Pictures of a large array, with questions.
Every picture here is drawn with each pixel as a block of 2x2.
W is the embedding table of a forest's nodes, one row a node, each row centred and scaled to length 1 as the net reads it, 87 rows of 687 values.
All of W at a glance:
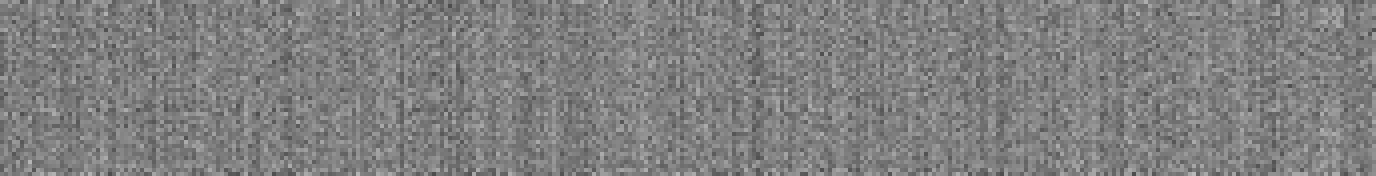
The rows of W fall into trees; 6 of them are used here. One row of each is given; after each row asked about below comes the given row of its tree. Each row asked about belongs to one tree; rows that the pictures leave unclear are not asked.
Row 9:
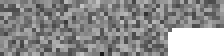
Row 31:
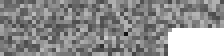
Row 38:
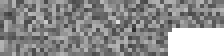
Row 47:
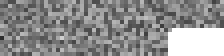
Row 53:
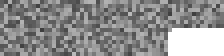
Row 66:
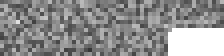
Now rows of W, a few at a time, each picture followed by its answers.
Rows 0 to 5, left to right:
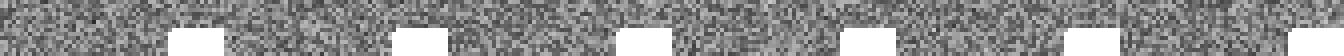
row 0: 38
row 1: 38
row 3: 9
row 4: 9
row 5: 31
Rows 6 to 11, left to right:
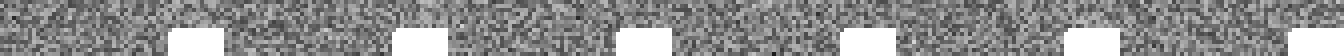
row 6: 31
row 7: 31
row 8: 38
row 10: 31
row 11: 66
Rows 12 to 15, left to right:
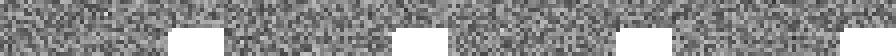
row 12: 31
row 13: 9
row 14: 38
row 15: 38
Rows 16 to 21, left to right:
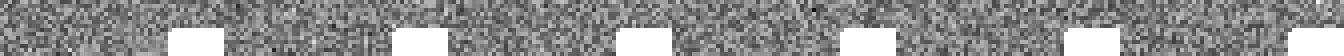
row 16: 53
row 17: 47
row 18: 53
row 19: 9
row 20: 66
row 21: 47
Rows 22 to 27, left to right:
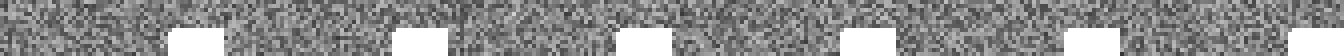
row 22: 31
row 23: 38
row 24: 47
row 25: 53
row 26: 9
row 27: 9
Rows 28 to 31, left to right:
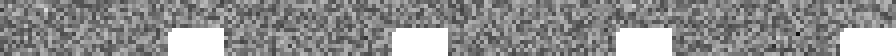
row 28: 31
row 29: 9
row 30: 47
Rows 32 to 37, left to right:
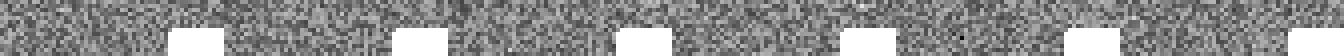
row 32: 53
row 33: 47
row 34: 47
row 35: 9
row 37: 53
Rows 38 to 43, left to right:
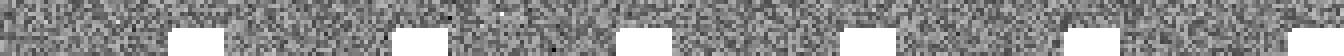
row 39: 38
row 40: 66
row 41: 38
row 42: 38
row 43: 47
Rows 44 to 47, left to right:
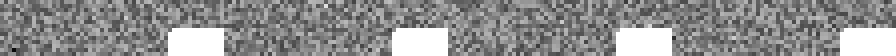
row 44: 9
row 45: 53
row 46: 66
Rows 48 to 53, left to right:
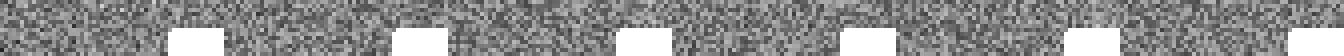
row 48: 53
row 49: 9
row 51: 9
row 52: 31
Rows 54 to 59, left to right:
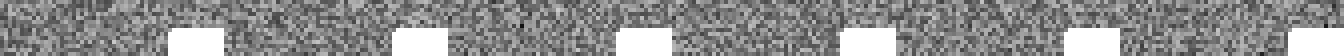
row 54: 31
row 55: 31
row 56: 38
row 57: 38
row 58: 38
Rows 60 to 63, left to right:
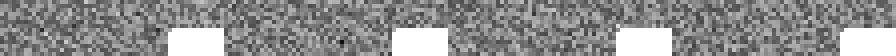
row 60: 31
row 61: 53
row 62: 47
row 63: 9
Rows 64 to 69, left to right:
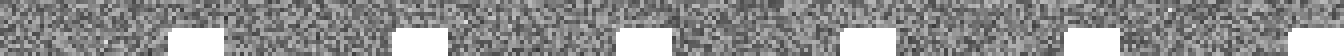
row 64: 9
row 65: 38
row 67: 31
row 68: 9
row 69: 31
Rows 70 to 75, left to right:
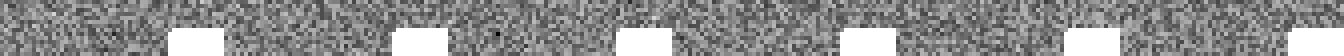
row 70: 66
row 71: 38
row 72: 53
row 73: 38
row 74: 31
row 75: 38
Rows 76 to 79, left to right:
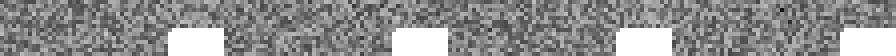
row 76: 31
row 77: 9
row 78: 31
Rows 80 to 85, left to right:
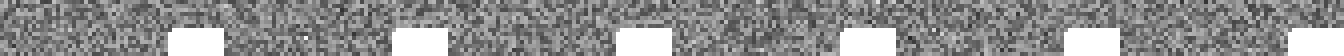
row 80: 38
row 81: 66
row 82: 66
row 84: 9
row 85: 9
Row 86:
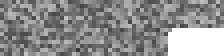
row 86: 31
